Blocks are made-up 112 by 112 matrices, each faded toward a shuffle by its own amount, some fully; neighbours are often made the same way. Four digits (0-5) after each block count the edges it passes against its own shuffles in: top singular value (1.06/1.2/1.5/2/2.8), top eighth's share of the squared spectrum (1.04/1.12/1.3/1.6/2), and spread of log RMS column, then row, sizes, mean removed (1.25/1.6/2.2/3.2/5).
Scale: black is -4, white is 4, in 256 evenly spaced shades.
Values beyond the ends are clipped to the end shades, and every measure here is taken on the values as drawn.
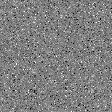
3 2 1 0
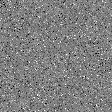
0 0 0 0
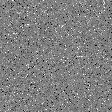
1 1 0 0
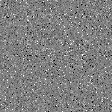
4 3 1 1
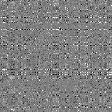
5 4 3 3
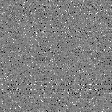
4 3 1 2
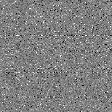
4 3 1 2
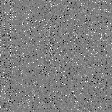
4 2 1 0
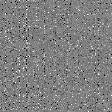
4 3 2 1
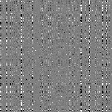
5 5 4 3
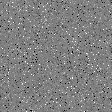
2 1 0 0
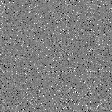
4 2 1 1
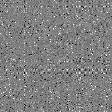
4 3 1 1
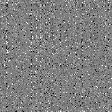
4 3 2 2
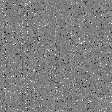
3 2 1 0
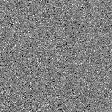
3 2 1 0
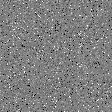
1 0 0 0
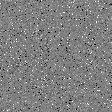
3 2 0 0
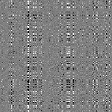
5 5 4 3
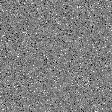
2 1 0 0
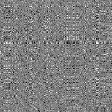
5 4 3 3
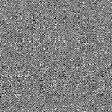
4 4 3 3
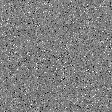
0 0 0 0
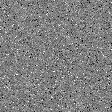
0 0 0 0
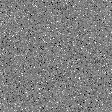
0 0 0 0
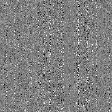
2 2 4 0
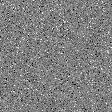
0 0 0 0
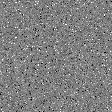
0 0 0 0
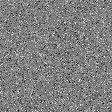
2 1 0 0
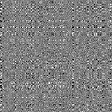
5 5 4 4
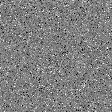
2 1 0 0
